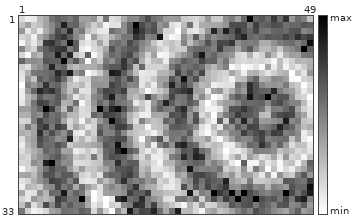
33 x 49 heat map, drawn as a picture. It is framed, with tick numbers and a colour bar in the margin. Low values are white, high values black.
No seam splits the table. Rings spread out from the middle right. There is no overall slope. No single row or column stands out from its neighbours.
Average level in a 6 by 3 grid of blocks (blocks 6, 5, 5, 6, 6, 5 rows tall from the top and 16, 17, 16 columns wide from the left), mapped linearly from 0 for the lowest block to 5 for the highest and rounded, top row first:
235 / 330 / 333 / 323 / 231 / 235
